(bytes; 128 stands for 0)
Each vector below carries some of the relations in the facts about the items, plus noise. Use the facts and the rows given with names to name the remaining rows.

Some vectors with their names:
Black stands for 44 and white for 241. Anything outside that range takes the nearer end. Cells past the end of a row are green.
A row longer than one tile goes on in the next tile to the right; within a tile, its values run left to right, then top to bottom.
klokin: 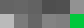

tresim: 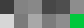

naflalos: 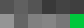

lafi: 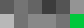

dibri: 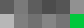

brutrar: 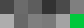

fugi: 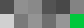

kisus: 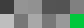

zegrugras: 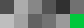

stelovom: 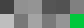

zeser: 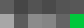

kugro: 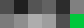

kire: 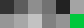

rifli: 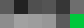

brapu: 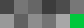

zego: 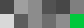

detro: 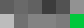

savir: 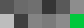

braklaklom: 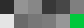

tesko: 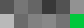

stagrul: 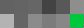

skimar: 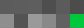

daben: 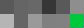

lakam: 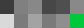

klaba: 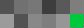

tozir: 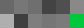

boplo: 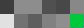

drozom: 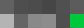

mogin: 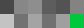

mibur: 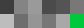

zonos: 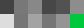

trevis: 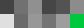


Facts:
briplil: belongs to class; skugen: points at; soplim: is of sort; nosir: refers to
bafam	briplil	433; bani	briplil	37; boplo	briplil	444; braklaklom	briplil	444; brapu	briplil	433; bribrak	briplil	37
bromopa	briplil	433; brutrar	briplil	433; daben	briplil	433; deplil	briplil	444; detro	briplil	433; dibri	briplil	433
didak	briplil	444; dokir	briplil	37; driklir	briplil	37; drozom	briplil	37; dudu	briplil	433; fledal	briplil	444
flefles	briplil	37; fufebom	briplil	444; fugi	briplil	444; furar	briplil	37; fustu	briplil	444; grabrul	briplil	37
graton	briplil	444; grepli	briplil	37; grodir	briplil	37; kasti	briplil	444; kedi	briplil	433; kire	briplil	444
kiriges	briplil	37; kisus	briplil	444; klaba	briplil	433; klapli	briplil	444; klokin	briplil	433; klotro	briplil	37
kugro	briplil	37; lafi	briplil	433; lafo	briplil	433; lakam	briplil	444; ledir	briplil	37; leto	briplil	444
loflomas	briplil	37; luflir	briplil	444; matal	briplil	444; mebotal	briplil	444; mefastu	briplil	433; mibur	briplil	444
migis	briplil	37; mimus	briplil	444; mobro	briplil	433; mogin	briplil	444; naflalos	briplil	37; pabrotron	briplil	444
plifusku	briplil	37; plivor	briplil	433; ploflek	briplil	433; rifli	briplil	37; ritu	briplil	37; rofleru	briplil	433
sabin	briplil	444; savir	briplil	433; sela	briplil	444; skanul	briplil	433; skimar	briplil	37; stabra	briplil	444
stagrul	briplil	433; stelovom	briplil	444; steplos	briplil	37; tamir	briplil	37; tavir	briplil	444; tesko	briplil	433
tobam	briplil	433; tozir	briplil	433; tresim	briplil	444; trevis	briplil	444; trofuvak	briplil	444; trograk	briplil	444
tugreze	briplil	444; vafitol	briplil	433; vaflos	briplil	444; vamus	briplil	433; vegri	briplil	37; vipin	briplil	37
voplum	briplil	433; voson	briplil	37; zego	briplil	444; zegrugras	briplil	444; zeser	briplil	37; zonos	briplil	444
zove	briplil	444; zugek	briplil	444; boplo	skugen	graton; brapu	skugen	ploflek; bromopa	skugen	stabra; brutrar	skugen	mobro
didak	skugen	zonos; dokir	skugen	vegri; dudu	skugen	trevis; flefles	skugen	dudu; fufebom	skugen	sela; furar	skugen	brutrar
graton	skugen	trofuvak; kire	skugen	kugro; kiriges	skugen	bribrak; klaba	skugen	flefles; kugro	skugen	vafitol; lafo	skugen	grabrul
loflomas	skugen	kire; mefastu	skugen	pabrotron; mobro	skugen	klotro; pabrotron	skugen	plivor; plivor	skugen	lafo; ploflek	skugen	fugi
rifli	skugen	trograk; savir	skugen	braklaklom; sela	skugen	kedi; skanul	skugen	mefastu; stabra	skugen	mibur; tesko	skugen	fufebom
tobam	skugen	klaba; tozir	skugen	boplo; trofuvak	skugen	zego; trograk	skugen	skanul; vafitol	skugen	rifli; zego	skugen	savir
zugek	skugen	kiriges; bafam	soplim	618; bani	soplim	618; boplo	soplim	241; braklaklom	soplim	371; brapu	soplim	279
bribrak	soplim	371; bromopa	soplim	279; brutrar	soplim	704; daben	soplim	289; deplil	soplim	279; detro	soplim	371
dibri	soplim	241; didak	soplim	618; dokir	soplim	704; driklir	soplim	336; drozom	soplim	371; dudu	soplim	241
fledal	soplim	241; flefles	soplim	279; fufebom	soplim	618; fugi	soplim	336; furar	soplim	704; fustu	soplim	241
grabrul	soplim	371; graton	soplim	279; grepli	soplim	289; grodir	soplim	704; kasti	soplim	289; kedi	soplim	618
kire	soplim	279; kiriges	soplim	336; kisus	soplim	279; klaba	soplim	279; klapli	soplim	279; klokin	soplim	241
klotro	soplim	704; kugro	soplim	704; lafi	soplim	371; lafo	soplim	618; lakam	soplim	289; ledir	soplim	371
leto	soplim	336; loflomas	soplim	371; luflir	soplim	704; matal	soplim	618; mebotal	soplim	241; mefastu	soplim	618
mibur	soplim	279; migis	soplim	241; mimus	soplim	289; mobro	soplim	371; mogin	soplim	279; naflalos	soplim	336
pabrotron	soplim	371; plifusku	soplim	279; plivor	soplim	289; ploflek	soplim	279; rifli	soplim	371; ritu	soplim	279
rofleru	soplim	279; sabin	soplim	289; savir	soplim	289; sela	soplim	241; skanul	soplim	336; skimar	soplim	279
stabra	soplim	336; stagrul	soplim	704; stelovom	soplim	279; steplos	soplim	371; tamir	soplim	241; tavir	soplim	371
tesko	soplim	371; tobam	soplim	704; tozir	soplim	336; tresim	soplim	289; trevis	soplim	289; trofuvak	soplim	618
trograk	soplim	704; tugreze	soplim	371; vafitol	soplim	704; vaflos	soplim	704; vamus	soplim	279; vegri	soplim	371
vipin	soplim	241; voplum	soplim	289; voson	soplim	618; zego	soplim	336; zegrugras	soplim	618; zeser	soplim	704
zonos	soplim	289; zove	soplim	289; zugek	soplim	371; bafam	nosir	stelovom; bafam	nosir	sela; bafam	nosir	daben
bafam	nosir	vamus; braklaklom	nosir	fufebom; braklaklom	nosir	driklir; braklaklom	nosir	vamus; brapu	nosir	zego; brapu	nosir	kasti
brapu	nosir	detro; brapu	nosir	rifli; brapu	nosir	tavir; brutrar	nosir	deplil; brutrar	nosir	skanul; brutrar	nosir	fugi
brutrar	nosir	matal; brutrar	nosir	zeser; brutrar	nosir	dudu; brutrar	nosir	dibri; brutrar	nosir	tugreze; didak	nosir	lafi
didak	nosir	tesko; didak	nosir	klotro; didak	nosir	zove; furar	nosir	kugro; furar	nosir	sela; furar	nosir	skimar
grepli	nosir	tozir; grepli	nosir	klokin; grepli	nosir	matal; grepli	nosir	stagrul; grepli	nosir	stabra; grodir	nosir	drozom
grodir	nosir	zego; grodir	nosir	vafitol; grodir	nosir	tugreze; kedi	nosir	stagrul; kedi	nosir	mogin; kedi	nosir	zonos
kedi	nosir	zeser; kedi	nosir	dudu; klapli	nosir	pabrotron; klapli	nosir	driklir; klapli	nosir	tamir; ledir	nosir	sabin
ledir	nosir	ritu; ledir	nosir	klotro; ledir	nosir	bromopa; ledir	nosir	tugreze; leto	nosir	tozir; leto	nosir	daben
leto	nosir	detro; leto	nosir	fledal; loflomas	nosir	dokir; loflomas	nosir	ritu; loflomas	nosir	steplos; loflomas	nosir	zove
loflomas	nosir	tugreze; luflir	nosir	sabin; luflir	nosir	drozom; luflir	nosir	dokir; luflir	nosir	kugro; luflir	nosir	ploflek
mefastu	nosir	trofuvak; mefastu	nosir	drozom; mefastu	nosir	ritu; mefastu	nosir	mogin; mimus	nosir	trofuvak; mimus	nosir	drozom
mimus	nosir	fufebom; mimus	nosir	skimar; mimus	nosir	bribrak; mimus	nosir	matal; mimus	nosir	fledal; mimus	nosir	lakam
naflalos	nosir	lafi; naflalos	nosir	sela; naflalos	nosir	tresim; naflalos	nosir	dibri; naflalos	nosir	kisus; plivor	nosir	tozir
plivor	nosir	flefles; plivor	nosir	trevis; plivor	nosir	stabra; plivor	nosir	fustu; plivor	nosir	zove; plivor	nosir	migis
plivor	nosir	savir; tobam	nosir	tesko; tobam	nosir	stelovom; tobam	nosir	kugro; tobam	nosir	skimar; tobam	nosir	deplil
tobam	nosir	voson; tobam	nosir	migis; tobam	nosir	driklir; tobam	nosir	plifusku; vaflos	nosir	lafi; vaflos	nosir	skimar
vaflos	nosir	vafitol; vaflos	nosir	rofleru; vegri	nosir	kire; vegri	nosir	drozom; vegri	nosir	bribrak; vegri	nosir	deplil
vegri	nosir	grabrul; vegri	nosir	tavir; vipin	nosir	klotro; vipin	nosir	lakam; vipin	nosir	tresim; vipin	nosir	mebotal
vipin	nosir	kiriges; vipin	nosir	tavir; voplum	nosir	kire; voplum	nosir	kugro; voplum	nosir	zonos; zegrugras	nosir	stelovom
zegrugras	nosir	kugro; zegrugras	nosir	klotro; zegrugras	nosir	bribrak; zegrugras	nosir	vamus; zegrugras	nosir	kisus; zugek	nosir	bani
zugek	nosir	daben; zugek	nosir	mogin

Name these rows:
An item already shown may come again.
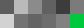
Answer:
trofuvak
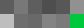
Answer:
dudu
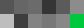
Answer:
savir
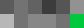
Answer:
lafi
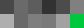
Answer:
brutrar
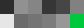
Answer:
braklaklom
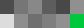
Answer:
fustu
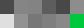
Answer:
fledal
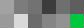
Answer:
lafo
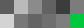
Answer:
trofuvak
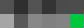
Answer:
grepli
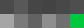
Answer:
vipin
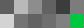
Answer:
trofuvak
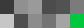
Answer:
graton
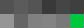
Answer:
naflalos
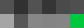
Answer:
grepli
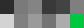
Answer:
mimus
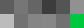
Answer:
lafi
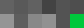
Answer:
driklir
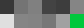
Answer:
zugek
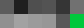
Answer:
rifli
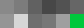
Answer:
mefastu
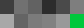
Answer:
tobam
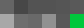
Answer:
migis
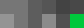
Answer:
voson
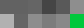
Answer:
stagrul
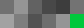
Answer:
kedi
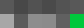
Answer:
dokir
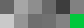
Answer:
matal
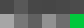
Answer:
vipin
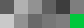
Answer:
fufebom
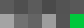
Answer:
tamir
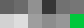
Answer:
pabrotron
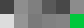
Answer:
mebotal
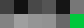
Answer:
loflomas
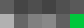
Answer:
steplos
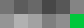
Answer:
skanul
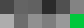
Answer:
voplum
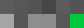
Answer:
klotro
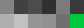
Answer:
grabrul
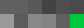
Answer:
kiriges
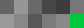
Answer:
bafam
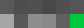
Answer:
dokir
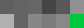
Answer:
stagrul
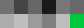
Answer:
plivor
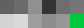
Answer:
pabrotron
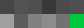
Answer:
furar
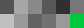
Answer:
didak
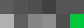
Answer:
bribrak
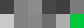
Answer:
leto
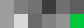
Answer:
lafo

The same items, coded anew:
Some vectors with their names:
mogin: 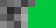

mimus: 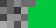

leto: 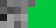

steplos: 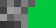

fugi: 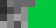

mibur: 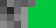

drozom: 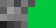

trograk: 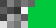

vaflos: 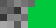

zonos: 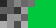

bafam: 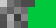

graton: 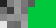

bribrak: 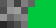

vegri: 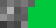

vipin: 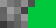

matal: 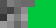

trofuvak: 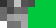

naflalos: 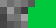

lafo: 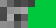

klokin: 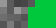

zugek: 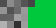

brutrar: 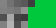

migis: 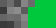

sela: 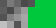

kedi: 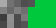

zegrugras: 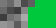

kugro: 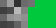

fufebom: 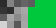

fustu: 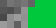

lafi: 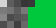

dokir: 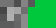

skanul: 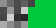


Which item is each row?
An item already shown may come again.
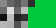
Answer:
plivor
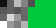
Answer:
zego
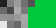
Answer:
graton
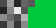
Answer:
flefles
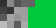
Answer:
fufebom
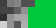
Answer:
stabra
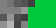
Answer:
brutrar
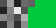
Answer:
flefles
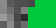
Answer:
detro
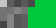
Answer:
dibri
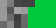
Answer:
brapu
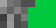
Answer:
kedi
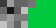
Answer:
kire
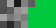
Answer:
rifli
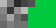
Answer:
vafitol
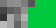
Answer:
didak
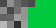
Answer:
zugek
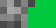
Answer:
loflomas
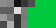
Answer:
klaba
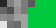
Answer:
graton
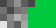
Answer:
boplo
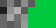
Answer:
kiriges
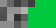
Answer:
lafo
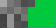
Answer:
kedi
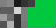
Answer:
klaba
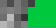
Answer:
savir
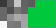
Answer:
trofuvak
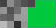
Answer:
zugek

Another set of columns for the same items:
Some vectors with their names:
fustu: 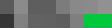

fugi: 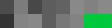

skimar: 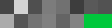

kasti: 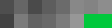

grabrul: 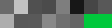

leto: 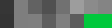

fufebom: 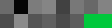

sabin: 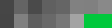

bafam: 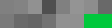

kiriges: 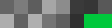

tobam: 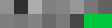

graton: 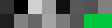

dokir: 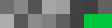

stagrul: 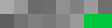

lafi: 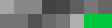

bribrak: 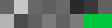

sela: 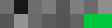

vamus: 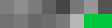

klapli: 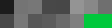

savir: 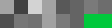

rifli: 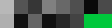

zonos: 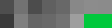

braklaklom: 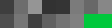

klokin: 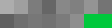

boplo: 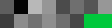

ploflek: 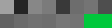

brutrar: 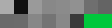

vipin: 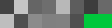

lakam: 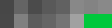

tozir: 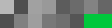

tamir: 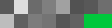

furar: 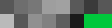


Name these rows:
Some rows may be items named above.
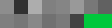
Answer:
tobam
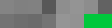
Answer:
voplum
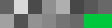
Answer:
zeser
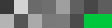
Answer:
naflalos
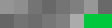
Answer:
daben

